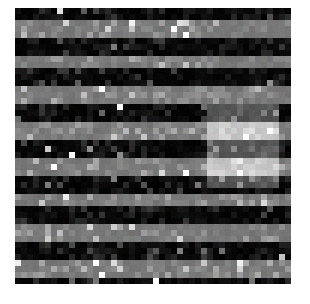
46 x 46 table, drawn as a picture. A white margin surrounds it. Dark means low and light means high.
Slope: none. Odd patch: higher, in the middle right. Stripes: horizontal, repeating 8 times. Ninth with the highest average: middle right. Average level on the scale: 30%.
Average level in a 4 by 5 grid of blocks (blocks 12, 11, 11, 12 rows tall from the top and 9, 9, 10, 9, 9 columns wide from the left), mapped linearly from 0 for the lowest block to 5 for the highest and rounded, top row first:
00000 / 22245 / 11134 / 12111
